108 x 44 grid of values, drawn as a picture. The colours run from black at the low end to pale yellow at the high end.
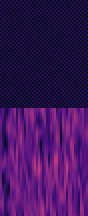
It is made of 2 by 1 panels. Panel 1,1: very low, checkered, faint in contrast. Panel 2,1: low, streaked downward.
